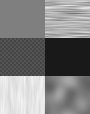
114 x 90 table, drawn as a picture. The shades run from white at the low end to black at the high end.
The table splits into 3 rows of 2 panels. Panel 1,1: middling, flat. Panel 1,2: low, streaked across. Panel 2,1: high, checkered, faint in contrast. Panel 2,2: very high, flat. Panel 3,1: very low, streaked downward, faint in contrast. Panel 3,2: middling, smooth.
